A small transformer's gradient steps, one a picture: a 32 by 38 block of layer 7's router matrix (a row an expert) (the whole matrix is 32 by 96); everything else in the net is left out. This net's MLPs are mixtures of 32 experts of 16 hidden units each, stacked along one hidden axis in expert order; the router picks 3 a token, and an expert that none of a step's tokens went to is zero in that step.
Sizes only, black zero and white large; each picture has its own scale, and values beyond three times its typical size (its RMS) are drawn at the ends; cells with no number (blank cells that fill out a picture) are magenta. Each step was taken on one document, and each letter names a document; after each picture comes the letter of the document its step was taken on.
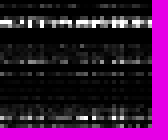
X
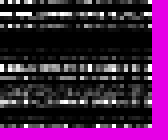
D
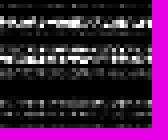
X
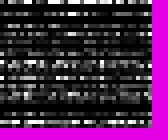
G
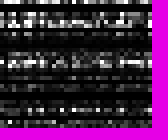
G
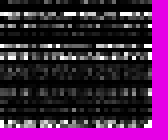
D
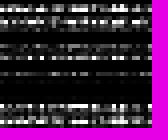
X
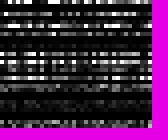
G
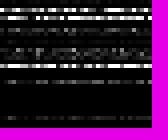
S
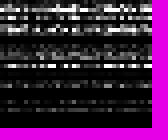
S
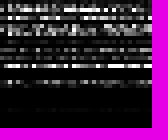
S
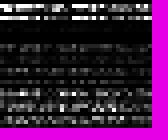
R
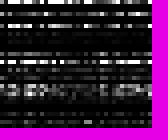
G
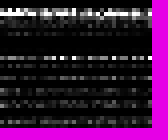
D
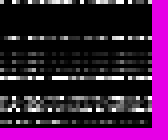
G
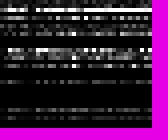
S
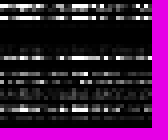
R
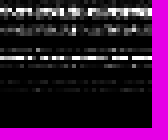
S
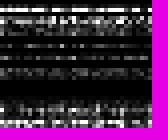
X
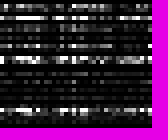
R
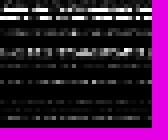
S
